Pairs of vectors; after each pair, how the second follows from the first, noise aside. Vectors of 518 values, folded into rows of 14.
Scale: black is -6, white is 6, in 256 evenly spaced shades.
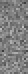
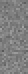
shrunk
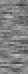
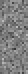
shuffled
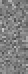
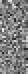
scaled up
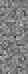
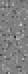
partly zeroed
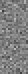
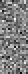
scaled up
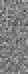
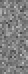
shuffled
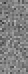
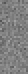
shrunk
